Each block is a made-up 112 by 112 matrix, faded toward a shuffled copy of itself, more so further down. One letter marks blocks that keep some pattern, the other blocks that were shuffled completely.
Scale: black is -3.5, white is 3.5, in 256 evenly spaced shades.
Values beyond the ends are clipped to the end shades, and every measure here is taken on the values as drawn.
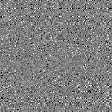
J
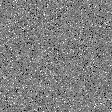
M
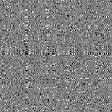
J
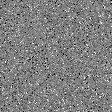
M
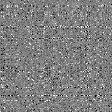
J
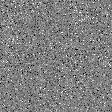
M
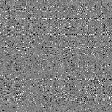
J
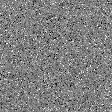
M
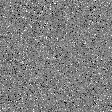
M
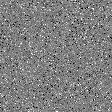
M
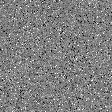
M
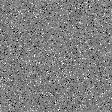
M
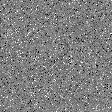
M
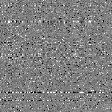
J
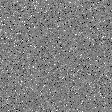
M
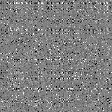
J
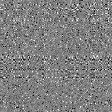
J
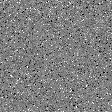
M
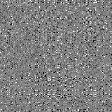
J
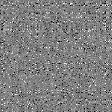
J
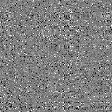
J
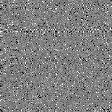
J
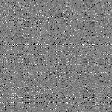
J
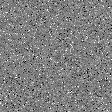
M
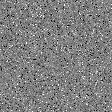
M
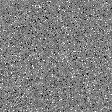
M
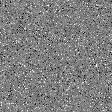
M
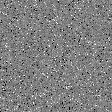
M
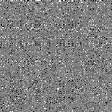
J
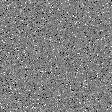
M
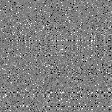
J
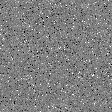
M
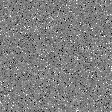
M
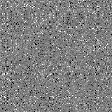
J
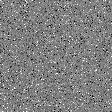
M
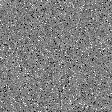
M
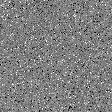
M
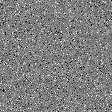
M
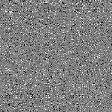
J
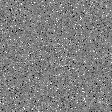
M
